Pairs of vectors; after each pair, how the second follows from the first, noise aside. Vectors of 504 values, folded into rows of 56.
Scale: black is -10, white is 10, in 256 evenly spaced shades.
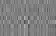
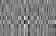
scaled up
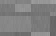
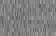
shuffled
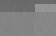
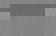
wrapped around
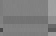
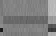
scaled up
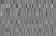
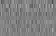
sign-scrambled
